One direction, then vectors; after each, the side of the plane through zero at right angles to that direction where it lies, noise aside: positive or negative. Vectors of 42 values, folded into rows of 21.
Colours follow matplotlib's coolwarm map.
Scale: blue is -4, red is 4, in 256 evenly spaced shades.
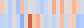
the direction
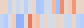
positive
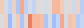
positive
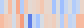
negative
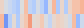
positive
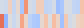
negative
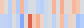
positive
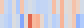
positive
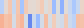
negative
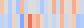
positive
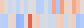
positive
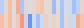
negative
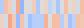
negative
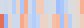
negative
